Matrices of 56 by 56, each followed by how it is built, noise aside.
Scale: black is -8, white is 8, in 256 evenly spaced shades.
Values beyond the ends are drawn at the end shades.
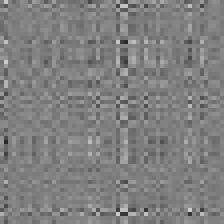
low rank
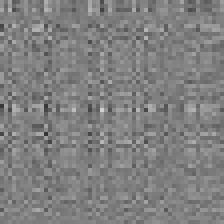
low rank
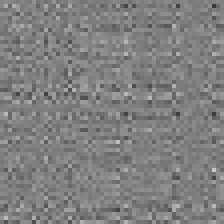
low rank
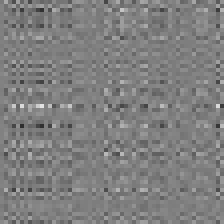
low rank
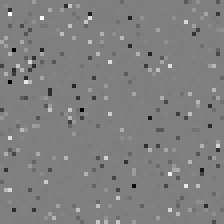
sparse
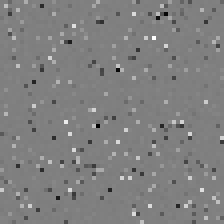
sparse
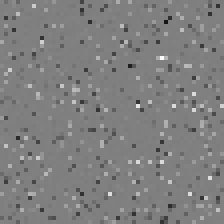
sparse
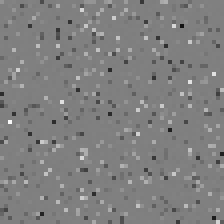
sparse
